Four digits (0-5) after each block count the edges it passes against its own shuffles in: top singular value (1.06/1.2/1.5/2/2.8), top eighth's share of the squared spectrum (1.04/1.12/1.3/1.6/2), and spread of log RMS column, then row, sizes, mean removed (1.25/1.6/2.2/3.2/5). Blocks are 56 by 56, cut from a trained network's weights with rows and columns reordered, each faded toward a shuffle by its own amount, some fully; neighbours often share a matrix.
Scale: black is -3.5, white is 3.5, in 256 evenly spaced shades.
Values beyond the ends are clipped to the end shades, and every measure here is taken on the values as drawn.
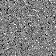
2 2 0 0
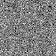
2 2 0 1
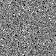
0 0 0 0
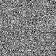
2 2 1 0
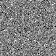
0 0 0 0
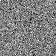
0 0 0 0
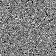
0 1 0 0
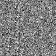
2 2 1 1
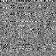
3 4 1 3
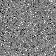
0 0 0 0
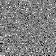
3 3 1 2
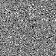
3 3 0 2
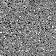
1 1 0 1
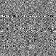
3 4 1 2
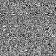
3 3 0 2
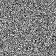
1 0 0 0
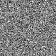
2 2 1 0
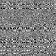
4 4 0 3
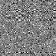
3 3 1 2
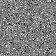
0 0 0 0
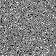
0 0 0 0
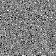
2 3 0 2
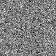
2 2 0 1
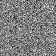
2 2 0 0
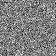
0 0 0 0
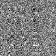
3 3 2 1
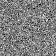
0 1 0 0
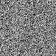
2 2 0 0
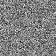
2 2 0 1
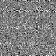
3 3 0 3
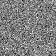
2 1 0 0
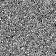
1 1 0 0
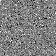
1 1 0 0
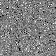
0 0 0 0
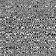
4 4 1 3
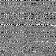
4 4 0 3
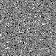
2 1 0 1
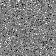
1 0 0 0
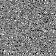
2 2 0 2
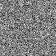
1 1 0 0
